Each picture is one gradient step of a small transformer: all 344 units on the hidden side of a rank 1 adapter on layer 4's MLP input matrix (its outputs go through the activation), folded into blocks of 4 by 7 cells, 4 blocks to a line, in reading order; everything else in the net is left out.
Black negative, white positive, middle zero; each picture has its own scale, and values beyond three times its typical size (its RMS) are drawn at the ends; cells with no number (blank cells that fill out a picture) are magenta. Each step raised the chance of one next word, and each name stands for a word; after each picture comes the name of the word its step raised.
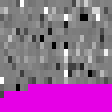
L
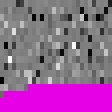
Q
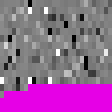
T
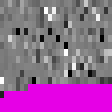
L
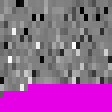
Q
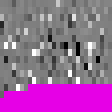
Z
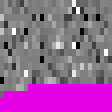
Q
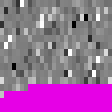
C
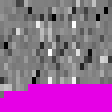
Q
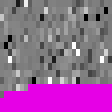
Q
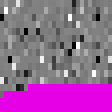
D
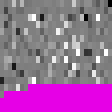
C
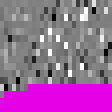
L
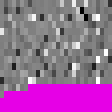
C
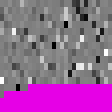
L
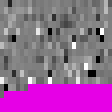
Z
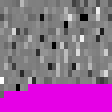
L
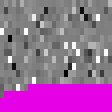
C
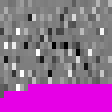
Z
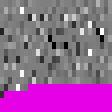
Z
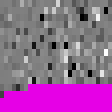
L
